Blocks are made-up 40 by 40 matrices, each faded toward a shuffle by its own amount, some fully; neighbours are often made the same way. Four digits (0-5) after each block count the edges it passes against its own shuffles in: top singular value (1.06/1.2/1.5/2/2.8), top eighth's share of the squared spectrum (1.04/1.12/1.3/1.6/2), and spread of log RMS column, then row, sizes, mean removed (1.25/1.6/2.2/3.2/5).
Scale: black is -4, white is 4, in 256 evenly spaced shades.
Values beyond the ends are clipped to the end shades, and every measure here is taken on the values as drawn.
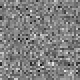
3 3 1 2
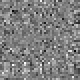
3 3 1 2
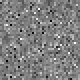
1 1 1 0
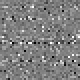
3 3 0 2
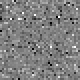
1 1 0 1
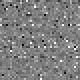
1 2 0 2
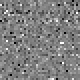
1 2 0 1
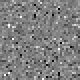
1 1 0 1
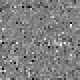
1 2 0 1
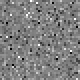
0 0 0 0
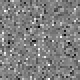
0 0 0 0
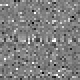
3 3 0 1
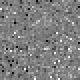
2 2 0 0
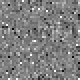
2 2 0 0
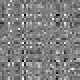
4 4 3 3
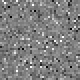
1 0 0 0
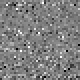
0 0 0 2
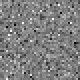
1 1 0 0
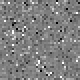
1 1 0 0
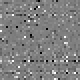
3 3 1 1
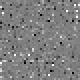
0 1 0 0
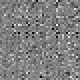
3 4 2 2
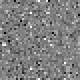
0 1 0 0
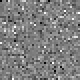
1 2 0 0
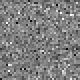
0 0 0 0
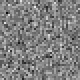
1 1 0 0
